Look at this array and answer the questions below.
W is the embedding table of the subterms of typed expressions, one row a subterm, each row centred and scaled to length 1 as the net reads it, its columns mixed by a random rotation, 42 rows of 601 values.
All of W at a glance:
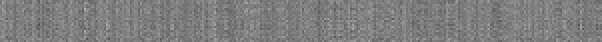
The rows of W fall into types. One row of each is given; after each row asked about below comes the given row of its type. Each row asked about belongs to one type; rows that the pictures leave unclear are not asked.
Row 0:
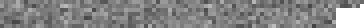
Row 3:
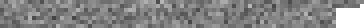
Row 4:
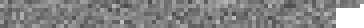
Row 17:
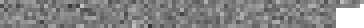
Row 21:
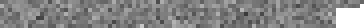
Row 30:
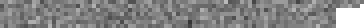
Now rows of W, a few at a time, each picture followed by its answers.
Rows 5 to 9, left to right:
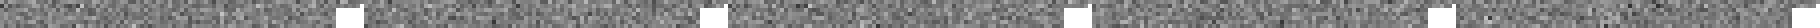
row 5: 17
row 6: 0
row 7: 17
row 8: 30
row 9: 3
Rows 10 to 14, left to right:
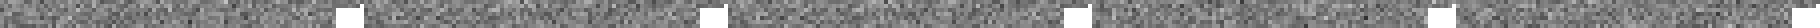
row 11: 3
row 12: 3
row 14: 21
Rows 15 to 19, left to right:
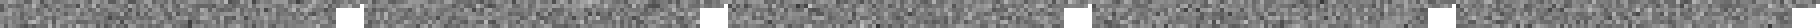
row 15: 30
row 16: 4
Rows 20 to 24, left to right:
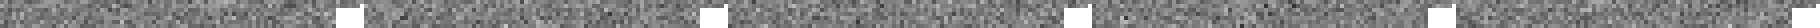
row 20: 4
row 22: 0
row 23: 3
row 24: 3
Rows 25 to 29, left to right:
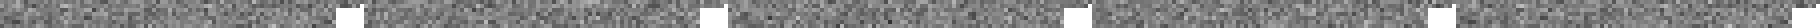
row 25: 0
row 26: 4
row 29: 0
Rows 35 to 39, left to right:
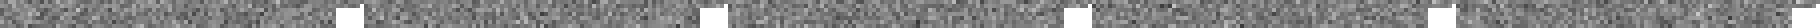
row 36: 0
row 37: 30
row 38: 17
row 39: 17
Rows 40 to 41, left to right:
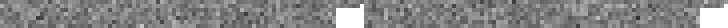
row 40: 21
